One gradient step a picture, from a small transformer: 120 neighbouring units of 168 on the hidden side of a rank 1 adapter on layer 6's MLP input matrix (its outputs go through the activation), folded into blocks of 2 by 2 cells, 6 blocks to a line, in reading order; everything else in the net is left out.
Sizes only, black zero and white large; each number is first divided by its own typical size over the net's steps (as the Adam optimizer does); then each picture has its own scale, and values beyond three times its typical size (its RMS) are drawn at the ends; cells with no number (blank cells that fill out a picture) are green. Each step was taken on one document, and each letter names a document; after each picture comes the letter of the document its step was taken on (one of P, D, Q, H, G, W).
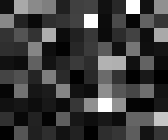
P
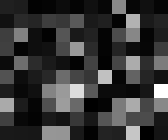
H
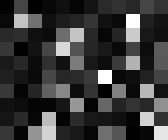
H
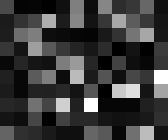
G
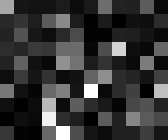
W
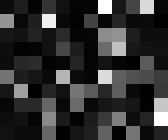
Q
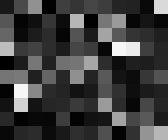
P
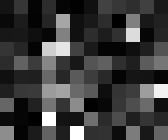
H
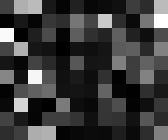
P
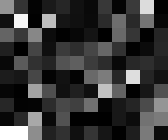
G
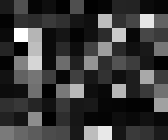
G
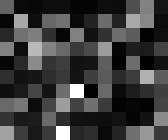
G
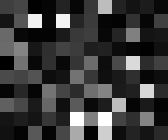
H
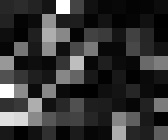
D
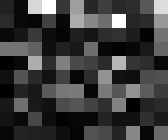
P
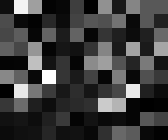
P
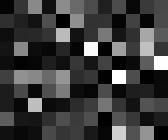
D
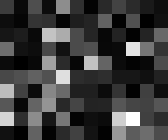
D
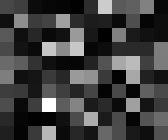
H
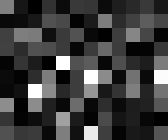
G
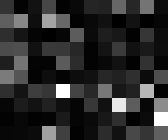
W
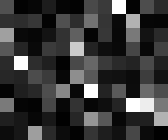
H
